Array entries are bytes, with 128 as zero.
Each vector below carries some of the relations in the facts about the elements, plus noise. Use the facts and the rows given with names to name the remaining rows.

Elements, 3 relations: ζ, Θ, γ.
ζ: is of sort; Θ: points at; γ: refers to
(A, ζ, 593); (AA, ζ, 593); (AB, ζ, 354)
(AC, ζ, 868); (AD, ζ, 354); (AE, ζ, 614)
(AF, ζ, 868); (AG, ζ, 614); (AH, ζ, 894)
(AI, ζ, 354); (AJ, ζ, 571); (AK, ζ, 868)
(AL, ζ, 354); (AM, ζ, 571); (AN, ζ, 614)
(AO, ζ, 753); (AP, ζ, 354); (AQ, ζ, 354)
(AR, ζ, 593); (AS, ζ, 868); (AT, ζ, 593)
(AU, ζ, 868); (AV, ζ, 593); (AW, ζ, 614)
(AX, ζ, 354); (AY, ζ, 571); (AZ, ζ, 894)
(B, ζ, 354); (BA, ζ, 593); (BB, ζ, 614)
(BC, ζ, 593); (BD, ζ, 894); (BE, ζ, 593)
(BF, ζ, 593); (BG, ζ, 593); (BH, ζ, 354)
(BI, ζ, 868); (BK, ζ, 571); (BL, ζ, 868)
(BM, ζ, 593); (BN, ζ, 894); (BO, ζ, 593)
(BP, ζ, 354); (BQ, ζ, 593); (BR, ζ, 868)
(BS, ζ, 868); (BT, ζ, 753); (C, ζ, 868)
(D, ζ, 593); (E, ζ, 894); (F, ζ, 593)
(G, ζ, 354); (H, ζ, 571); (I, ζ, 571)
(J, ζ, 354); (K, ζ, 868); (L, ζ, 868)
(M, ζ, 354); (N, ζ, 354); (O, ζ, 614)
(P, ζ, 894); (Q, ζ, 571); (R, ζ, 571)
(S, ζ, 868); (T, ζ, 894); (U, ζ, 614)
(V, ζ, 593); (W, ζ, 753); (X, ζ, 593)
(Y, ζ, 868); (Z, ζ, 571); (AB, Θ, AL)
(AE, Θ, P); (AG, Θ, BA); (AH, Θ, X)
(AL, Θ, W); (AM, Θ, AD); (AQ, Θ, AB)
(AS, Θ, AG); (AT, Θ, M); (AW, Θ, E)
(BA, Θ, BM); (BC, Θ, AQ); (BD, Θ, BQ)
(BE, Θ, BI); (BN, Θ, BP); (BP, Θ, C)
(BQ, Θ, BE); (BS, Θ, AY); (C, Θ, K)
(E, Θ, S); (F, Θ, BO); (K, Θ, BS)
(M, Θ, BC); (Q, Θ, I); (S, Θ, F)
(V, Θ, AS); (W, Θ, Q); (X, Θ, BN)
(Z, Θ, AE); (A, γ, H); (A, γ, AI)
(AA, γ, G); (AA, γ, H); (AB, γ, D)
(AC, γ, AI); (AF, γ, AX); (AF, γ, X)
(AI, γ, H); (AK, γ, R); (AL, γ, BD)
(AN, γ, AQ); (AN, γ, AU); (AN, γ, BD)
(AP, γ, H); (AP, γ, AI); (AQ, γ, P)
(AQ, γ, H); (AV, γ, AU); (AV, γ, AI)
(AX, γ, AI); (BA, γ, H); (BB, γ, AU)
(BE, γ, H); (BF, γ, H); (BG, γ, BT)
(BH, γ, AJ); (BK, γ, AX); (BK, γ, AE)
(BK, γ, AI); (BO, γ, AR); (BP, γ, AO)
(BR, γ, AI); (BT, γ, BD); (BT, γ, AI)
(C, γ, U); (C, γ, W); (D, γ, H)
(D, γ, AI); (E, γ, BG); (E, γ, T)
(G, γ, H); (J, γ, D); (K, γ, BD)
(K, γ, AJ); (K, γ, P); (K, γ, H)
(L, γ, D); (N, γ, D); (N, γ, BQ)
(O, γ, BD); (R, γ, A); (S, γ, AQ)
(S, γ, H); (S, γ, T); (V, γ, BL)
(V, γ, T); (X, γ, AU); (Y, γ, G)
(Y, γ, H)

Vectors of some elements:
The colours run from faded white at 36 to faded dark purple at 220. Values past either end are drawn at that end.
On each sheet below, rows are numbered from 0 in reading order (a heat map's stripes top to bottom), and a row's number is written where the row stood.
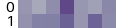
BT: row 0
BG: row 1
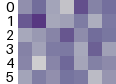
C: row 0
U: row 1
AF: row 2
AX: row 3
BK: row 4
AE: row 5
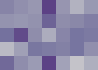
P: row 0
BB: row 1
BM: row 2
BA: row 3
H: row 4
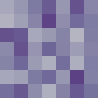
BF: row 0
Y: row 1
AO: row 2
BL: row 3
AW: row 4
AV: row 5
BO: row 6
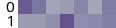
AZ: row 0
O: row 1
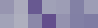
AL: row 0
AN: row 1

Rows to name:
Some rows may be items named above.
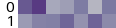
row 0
U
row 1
BG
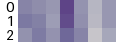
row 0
P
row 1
T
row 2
BD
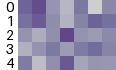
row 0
W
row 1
BO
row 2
BT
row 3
V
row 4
R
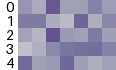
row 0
AL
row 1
BN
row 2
AB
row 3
K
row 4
AJ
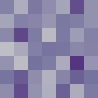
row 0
BH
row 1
X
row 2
BC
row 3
S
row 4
AP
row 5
BO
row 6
AS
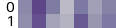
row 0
BC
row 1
BS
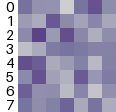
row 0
BP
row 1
AQ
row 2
AU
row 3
S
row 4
AO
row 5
BS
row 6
Q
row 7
AI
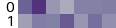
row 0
AR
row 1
D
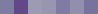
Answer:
BI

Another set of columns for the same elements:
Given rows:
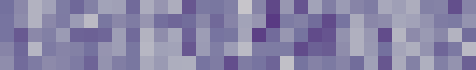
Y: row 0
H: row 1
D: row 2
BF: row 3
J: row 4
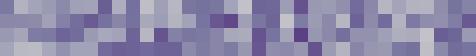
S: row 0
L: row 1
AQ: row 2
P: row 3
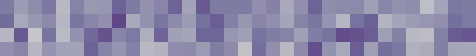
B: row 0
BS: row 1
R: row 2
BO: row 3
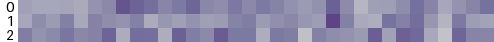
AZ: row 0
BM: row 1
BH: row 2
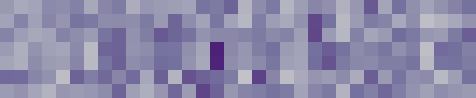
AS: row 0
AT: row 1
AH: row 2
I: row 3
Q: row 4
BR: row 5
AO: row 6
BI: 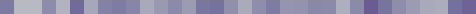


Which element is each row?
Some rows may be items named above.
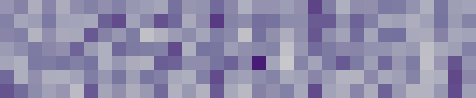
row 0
AR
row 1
AY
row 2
BO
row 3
M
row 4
AL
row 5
AU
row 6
X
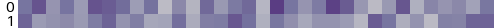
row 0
D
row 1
C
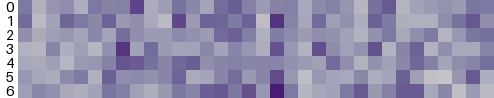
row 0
BS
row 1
K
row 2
BL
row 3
E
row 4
AZ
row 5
AN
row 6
BT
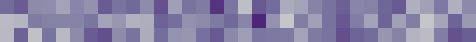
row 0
BK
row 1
AL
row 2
R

